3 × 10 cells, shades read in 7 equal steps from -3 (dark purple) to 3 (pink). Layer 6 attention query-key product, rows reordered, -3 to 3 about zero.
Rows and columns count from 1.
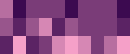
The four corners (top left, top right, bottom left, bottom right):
1 -3 -2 3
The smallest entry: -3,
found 3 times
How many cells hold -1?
11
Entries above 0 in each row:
1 1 6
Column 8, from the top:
-1 -1 -1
